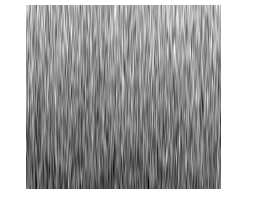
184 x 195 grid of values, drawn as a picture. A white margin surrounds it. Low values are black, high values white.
Values rise toward the top. Streaks run downward. The values follow a bell shape. On average the colour sits 50% of the way up the scale.
